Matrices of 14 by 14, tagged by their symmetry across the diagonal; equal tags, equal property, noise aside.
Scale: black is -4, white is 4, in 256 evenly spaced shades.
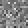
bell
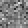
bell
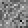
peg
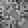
peg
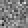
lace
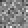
peg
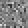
bell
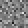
lace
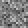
bell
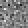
lace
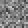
lace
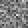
bell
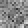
peg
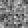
lace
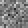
peg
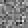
lace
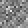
peg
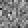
bell
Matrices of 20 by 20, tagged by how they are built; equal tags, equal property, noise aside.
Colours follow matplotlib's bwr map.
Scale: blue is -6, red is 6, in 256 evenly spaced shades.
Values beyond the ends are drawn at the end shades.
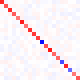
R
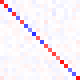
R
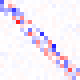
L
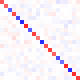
R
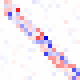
L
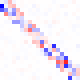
L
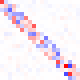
L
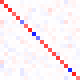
R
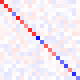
R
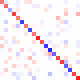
R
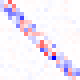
L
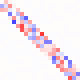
L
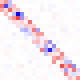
L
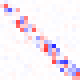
L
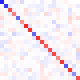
R
